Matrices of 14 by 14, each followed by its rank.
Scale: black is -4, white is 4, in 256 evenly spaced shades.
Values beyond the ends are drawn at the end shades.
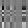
one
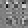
two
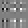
one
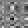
two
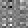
two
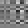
one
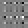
one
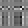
one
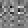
two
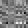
two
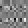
two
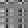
one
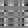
one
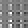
one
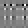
one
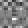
two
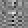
two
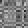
two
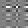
one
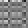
one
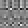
two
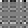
one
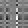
one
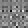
two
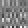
two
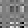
one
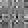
two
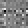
two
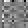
two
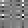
one
